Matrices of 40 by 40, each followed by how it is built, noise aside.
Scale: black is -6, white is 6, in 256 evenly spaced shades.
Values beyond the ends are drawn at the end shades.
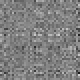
low rank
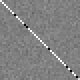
diagonal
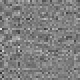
low rank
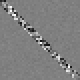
banded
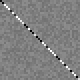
diagonal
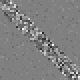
banded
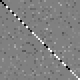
diagonal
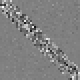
banded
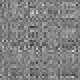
low rank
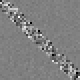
banded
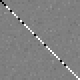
diagonal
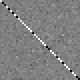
diagonal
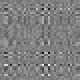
low rank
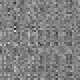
low rank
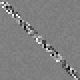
banded
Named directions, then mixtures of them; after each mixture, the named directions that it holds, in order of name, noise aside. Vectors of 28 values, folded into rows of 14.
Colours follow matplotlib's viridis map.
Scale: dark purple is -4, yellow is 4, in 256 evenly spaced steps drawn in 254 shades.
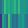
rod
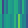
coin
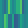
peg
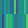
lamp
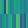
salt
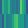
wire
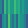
coin, rod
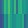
lamp, rod, wire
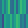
lamp, salt, wire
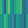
peg, salt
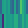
lamp, wire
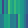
coin, peg, rod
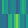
peg, salt, wire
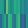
rod, salt
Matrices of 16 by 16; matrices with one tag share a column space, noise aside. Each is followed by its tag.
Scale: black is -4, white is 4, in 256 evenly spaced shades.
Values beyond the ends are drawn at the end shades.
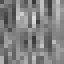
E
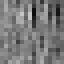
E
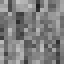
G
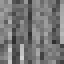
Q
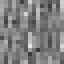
E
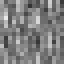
E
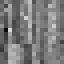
Q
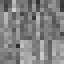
G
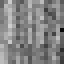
Q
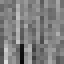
Q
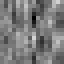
E
